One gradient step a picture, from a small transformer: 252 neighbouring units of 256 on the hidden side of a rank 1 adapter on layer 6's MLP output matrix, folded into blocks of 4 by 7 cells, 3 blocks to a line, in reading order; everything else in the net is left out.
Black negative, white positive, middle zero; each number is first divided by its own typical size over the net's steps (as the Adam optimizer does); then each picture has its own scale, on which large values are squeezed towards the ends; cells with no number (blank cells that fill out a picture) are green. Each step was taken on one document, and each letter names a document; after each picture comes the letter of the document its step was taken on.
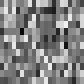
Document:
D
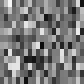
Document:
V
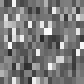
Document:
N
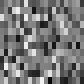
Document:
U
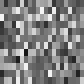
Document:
U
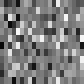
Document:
N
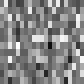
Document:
N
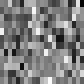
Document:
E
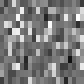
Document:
N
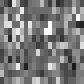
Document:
N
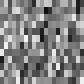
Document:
D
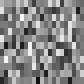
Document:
V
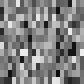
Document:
V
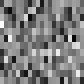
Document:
U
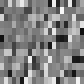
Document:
V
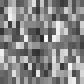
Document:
D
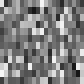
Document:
U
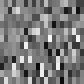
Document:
U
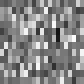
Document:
E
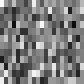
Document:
U
